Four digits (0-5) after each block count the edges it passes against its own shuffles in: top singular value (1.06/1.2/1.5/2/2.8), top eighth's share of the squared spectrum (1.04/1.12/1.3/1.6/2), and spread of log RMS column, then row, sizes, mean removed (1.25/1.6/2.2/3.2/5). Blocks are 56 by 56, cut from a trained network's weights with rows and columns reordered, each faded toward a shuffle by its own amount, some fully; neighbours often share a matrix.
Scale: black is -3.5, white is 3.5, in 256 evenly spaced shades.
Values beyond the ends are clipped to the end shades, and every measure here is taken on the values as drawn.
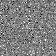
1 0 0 0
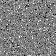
0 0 0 0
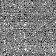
2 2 2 0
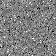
0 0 0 0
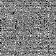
2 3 2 0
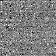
2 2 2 0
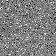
0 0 0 0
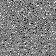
0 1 0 0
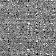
2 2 2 0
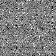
2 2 2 0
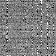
3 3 3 0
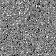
0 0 0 0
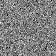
0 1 0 0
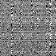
3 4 3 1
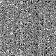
2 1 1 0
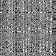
4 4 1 3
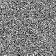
2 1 0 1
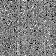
2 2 0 1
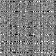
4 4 0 3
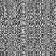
4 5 3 1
